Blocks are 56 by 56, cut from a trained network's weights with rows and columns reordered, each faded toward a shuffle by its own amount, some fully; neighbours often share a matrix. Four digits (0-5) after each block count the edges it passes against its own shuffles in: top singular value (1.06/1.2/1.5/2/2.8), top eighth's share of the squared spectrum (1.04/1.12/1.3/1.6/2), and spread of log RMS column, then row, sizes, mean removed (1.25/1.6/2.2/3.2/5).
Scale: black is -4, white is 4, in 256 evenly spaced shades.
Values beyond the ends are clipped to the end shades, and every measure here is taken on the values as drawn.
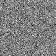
2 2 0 0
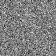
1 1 0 0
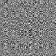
3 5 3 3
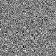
3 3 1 1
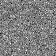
1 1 0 0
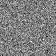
1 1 0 0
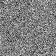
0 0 0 0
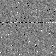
3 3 0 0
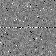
3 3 0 1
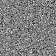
1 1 0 0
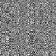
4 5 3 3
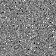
1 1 0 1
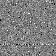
2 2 0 1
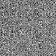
3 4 2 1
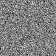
0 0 0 0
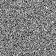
0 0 0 0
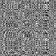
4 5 3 2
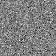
0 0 0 0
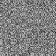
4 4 2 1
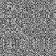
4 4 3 1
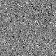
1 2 0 0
